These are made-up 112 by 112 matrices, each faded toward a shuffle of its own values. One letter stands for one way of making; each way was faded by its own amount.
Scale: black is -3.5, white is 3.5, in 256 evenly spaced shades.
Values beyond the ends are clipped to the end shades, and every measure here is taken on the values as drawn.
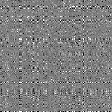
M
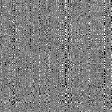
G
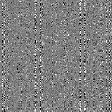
G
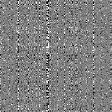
G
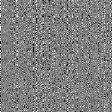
G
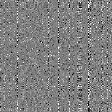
G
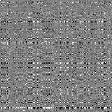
M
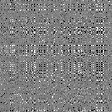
M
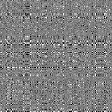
M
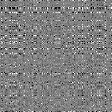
M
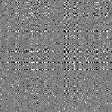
M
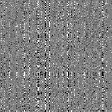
G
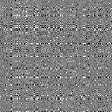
M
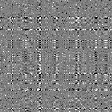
M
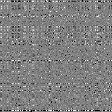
M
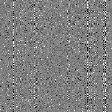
G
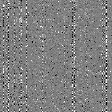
G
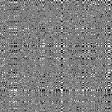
M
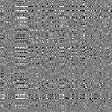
M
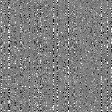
G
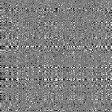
M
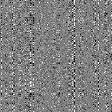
G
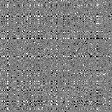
M
